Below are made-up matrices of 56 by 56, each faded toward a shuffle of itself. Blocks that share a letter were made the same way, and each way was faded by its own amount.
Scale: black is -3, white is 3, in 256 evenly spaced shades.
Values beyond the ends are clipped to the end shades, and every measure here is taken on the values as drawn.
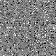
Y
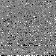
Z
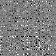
Z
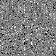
Y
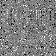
Y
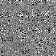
Z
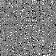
Y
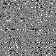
Z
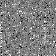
Y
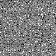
Y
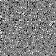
Y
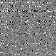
Z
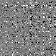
Z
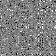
Y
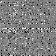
Z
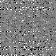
Z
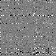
Z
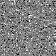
Y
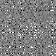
Z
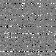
Z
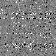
Z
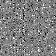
Y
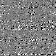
Z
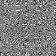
Z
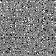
Y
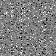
Y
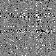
Z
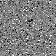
Y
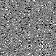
Y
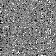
Y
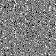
Y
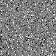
Y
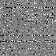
Z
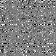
Z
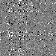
Z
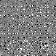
Z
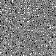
Y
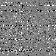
Z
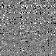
Z
